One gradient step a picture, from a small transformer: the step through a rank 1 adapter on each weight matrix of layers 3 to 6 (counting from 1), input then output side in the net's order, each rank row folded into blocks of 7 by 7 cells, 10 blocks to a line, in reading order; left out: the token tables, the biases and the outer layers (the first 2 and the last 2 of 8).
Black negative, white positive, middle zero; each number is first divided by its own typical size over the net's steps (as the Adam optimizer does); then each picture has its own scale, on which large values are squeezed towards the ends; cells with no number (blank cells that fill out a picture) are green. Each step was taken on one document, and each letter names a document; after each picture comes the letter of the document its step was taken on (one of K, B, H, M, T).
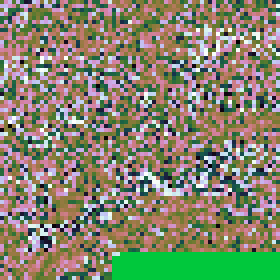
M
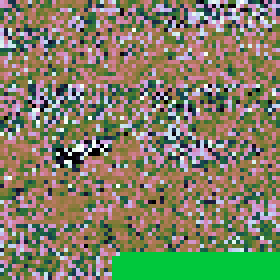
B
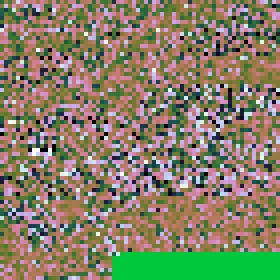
M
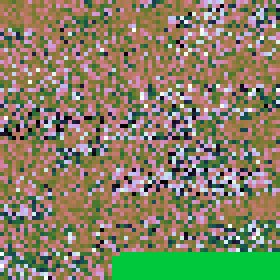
B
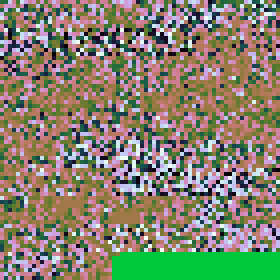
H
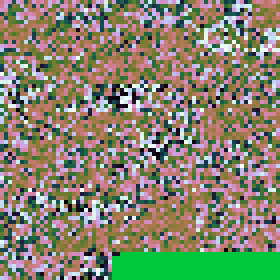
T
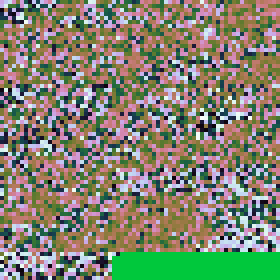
T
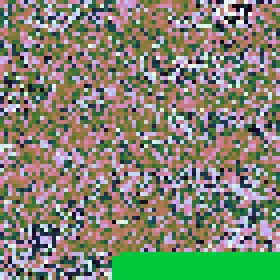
T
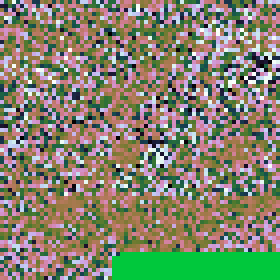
M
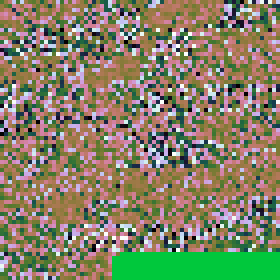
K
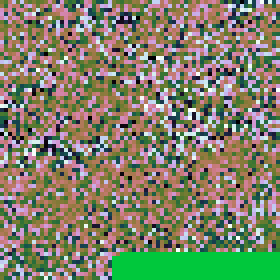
K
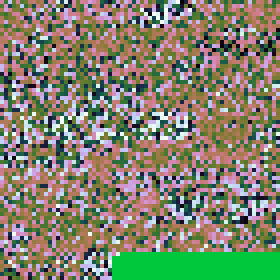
T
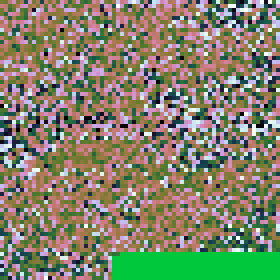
B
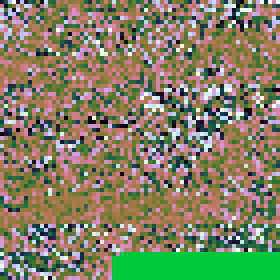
K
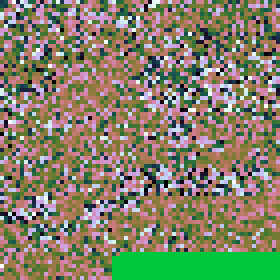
K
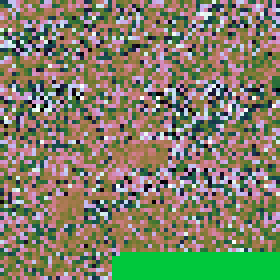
B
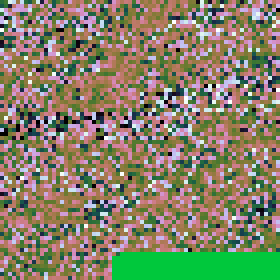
B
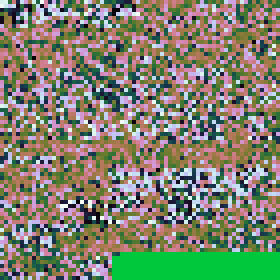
T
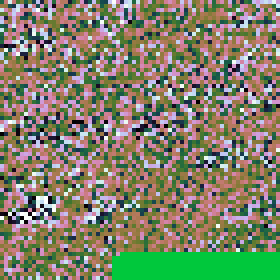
M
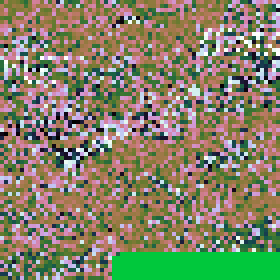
M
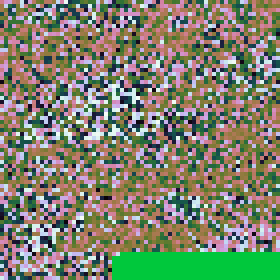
T
